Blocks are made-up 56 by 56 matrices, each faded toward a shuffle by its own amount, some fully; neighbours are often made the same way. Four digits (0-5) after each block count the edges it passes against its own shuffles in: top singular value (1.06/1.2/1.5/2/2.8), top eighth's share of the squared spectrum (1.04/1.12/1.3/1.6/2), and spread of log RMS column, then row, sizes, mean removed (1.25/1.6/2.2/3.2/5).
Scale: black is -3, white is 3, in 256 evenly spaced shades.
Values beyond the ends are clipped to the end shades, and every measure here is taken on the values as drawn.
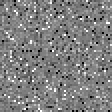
1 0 0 0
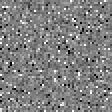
0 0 0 0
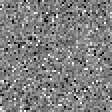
0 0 0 0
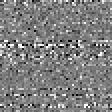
2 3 0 3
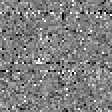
2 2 0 2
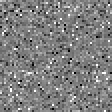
0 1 0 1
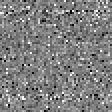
1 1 0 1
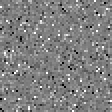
0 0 0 0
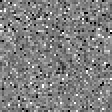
0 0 0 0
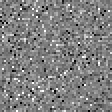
0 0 0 0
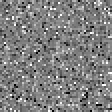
0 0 0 0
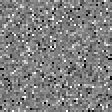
0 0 0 0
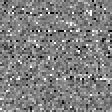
2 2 0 2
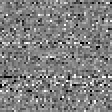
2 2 0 3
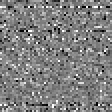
2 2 0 3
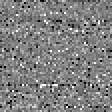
1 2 0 2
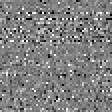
2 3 0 3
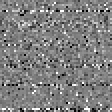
2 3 0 3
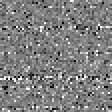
2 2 0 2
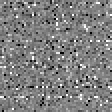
1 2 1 2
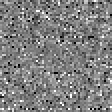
1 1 0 2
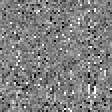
3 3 2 1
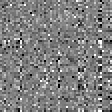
4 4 3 2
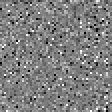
2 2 1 0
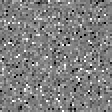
2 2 0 0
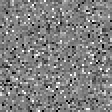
1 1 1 0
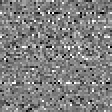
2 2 0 3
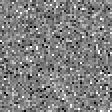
0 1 0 0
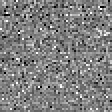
1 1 0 1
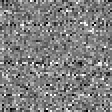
1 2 0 3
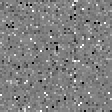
2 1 0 0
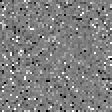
2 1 0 0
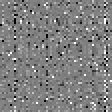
4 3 2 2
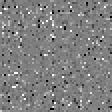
3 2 1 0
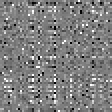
4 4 3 2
